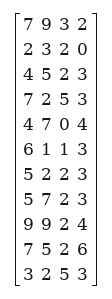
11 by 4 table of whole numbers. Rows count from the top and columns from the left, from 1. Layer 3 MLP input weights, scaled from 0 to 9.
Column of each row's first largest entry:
2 2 2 1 2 1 1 2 1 1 3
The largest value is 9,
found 3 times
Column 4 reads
2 0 3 3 4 3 3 3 4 6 3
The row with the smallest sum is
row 2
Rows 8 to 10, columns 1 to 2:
5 7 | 9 9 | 7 5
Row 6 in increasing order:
1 1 3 6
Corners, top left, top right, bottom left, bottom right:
7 2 3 3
